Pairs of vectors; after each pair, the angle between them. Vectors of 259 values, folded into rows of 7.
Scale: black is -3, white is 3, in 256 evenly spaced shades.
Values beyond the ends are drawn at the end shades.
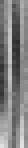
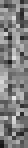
partly opposed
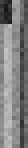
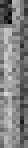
nearly parallel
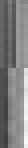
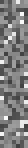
orthogonal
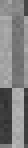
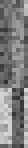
nearly opposite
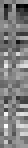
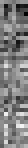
nearly parallel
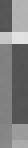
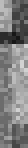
nearly opposite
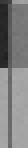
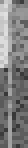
nearly opposite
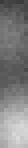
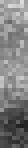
nearly opposite
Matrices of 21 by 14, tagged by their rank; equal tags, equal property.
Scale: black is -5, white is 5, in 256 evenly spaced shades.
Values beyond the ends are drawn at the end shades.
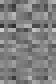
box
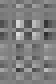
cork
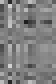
box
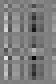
cork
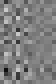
box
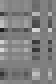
cork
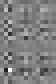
box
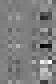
box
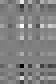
cork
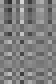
cork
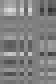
cork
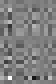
box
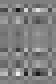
cork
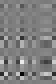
cork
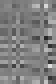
box
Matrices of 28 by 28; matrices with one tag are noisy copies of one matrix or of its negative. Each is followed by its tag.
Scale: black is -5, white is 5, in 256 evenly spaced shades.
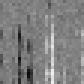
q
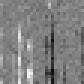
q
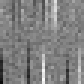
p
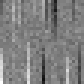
p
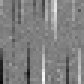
p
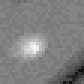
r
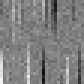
p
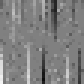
p
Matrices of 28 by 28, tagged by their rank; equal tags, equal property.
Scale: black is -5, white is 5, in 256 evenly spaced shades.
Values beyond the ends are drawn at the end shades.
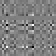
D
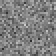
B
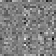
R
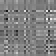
D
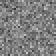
B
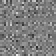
R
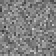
B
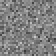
B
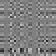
D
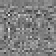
R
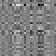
D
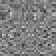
R
